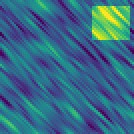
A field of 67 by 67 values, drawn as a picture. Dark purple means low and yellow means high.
Ninth with the highest average: top right. Histogram: skewed, a long tail of high values. Mirror symmetry: none. Odd patch: higher, in the top right.
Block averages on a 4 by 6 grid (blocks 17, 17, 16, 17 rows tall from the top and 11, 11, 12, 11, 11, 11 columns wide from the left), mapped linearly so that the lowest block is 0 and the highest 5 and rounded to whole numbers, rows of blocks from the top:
010154
111011
001101
221101
